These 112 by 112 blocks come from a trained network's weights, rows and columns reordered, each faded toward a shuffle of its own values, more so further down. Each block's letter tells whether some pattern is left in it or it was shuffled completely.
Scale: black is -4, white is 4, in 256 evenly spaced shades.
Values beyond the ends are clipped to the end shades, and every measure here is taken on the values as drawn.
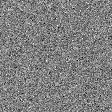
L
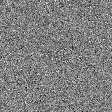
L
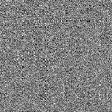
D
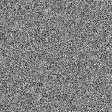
D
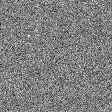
L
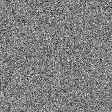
L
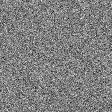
L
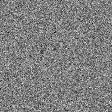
D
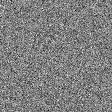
L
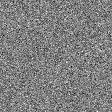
L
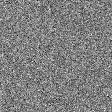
L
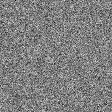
L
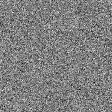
D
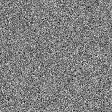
D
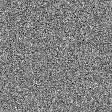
L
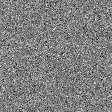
L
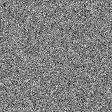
L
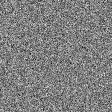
L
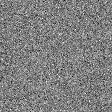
L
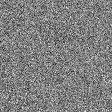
D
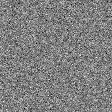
L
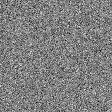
D
